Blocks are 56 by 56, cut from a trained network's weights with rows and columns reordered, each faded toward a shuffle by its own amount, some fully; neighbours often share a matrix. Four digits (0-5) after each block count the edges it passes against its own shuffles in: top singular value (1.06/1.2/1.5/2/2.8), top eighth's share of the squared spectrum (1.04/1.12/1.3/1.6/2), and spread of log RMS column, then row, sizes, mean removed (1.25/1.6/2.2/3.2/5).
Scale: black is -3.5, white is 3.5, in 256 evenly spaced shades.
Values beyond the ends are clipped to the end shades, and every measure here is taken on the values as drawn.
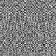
4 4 2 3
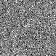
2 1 0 0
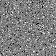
0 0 0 0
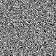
3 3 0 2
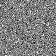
0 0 0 0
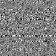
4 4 0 3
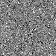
0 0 0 0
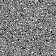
0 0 0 0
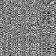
4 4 2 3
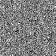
3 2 0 0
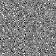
3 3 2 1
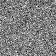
0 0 0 0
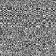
4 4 1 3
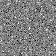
1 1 0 0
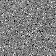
0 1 0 0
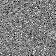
1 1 0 0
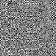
4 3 2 2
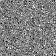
2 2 0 0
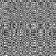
5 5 3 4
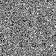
1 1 0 0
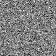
2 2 0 0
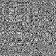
3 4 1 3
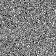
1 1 0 0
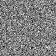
2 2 0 0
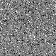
1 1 0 0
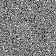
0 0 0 0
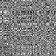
4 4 2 3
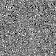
2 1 0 1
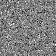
0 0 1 0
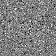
1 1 0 0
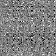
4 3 2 1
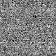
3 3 1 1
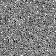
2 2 0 0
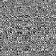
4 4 1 3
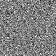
2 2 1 0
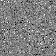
3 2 1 1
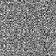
4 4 2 1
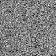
3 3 0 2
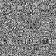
4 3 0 2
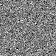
1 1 0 0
